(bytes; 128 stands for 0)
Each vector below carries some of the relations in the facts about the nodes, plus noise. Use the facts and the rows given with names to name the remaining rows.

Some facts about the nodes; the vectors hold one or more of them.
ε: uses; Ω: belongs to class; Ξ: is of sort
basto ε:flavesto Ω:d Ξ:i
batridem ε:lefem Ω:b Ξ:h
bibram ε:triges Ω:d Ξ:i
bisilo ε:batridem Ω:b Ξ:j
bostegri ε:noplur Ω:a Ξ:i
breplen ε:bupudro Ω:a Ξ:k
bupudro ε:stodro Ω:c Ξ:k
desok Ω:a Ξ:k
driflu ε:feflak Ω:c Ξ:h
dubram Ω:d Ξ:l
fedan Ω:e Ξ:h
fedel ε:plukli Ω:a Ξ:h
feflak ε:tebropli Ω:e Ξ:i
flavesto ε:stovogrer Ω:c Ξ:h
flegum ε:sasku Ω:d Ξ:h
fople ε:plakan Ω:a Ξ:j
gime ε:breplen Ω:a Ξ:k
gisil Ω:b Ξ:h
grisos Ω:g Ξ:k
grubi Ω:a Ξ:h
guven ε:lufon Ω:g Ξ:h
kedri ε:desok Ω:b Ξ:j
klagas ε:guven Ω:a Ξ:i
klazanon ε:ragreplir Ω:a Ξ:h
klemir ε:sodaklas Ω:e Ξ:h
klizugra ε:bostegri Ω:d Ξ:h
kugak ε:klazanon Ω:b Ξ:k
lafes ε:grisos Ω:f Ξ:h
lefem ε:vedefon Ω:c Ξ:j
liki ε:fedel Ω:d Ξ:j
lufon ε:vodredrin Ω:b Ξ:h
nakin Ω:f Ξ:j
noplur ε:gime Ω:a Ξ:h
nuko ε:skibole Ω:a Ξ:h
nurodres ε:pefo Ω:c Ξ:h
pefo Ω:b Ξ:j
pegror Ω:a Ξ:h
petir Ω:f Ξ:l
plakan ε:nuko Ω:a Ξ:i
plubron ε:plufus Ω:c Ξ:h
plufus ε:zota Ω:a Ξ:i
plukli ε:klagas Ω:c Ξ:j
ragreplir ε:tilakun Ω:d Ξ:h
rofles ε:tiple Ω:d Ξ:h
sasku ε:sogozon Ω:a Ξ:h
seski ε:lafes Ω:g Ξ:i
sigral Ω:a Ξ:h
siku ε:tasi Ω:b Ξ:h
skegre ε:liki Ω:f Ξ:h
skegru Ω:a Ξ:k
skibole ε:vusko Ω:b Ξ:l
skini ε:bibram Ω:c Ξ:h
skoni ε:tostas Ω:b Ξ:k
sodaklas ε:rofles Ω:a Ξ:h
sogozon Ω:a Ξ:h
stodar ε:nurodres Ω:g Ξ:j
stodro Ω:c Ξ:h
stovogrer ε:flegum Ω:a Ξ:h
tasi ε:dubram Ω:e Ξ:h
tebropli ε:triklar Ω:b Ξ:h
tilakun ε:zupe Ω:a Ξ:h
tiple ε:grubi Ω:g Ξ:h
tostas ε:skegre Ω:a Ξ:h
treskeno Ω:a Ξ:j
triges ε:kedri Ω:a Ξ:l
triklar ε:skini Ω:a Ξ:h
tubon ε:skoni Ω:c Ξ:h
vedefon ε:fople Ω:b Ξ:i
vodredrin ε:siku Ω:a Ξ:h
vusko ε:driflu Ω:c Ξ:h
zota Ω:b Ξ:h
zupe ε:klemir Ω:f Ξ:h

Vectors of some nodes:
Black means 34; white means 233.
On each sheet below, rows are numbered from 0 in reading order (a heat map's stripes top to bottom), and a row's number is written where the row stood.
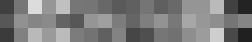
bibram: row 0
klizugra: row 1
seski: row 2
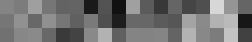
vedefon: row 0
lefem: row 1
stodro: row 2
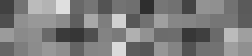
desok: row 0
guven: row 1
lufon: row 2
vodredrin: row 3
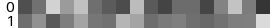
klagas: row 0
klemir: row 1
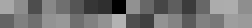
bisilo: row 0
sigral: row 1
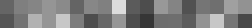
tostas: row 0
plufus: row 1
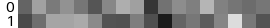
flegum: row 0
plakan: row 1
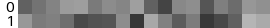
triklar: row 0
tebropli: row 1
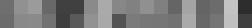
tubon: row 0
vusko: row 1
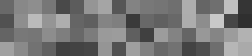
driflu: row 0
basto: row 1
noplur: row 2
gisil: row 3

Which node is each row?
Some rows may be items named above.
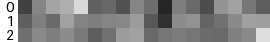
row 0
skegru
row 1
nuko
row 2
fedan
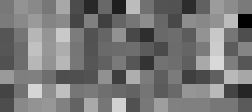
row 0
kugak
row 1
plukli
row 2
plufus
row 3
feflak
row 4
bostegri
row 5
tebropli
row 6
bibram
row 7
guven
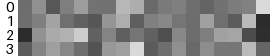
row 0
klemir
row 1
skini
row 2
grisos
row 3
skegre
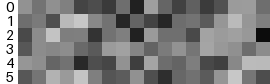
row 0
skibole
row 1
fople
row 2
bupudro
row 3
klizugra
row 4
batridem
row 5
plufus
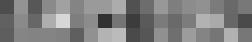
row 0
tiple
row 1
stodar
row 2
lafes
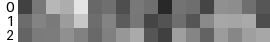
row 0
desok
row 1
nakin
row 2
noplur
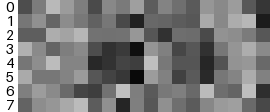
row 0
dubram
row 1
lefem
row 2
triges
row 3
pefo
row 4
skoni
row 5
kedri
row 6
flavesto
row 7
liki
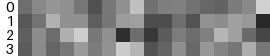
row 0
tasi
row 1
petir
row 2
stodar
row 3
zupe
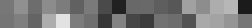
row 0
lefem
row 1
treskeno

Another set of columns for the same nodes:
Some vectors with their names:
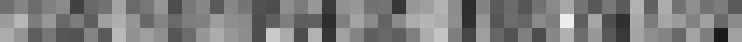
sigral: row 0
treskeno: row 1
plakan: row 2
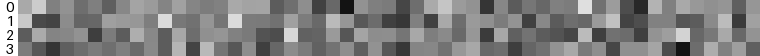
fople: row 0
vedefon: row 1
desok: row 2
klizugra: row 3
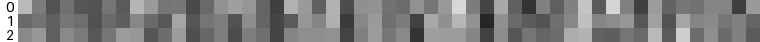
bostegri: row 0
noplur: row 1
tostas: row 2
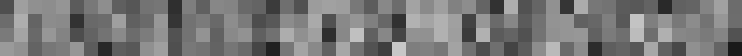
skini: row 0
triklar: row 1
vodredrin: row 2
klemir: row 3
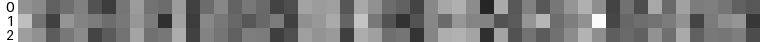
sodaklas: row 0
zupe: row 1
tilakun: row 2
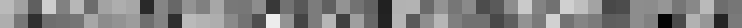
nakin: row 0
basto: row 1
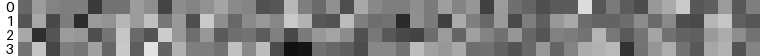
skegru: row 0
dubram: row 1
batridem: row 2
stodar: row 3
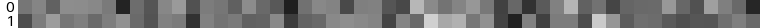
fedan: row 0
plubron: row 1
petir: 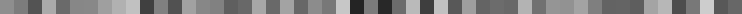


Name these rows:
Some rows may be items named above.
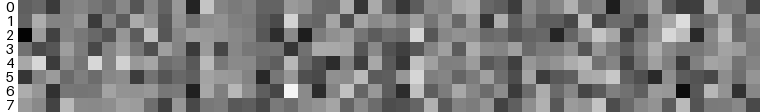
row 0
flegum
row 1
desok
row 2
grisos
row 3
tebropli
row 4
liki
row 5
bupudro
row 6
bibram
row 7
skegre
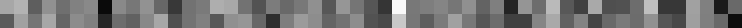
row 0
feflak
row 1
tasi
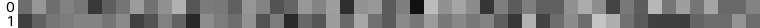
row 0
nuko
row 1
stodro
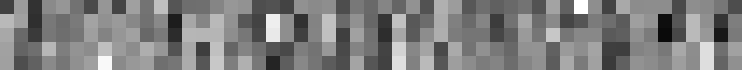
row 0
guven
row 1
bibram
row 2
basto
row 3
kedri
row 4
pefo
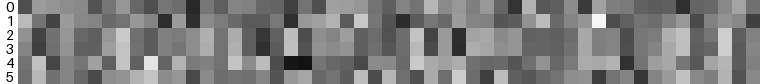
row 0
skini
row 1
zupe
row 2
skoni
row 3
skoni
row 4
stodar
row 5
triges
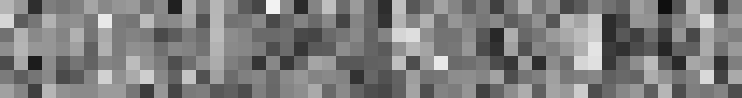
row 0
bibram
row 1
bisilo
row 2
plukli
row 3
lefem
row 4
seski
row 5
skibole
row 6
skegre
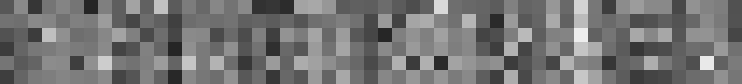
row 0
tiple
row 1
tubon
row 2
lafes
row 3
stodro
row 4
kugak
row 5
stodro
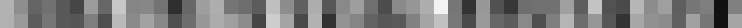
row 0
plufus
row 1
plakan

